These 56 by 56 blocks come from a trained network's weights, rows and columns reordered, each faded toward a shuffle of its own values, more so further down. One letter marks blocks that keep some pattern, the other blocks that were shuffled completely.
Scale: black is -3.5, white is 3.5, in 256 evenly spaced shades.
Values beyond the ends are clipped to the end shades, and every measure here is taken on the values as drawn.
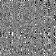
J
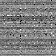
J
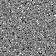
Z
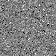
Z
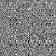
J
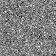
Z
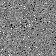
Z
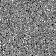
Z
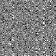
J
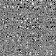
J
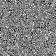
Z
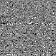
J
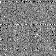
J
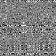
J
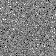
Z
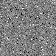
Z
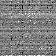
J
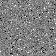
Z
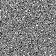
Z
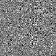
J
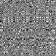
J
